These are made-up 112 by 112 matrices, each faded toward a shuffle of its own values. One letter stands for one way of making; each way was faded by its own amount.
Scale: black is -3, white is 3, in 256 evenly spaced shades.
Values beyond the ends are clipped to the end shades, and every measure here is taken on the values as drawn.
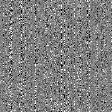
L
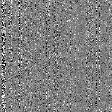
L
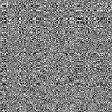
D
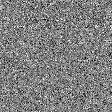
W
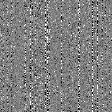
L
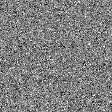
W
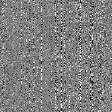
L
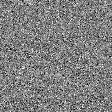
W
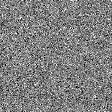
W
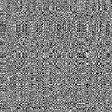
D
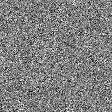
W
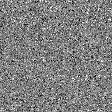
W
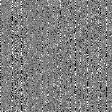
L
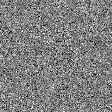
W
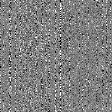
L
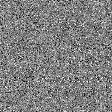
W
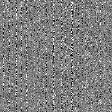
L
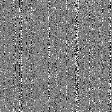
L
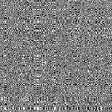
D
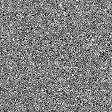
W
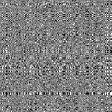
D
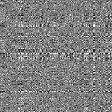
D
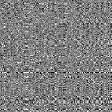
D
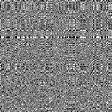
D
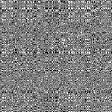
D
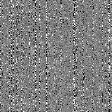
L
